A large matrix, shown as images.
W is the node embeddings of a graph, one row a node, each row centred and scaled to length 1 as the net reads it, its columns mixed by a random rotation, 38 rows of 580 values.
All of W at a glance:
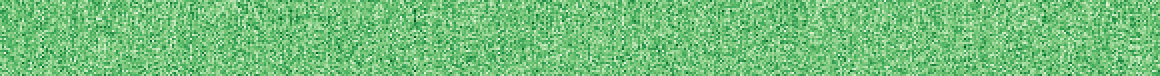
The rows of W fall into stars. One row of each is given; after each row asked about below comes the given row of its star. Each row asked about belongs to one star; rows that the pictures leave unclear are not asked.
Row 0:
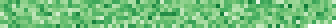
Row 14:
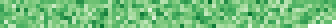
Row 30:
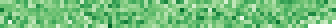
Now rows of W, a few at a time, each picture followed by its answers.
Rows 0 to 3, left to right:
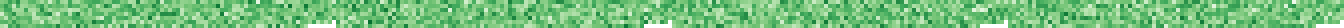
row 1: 14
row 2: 14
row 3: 14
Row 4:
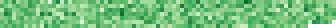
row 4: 0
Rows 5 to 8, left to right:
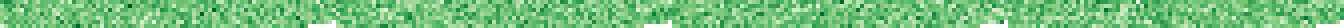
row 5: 0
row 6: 0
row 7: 30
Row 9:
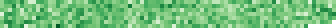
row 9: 0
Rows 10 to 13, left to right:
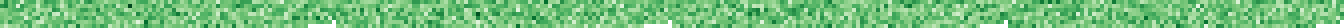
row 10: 0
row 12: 0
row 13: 14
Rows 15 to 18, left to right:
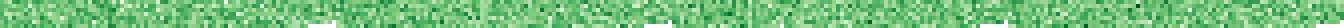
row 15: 30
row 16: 0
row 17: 14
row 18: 0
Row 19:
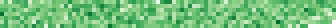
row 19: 30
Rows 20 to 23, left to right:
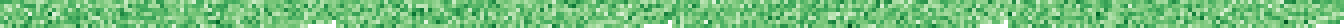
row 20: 0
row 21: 0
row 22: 30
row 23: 30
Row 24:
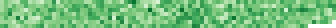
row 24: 30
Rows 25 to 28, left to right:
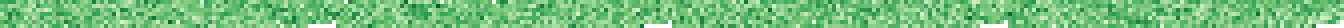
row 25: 0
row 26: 30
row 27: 0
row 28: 30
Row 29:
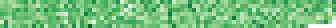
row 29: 30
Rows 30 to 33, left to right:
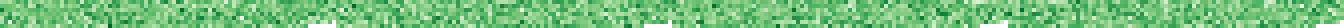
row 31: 14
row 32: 0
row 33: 30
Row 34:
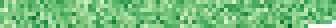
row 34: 14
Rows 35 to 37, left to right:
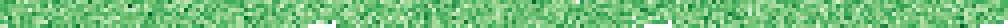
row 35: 0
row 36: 30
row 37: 14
